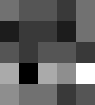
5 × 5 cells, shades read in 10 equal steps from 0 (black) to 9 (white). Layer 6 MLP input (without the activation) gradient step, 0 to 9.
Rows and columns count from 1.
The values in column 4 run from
1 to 5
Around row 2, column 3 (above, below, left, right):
3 3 2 1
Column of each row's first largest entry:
1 5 1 5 1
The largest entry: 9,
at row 4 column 5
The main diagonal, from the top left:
4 2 3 5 3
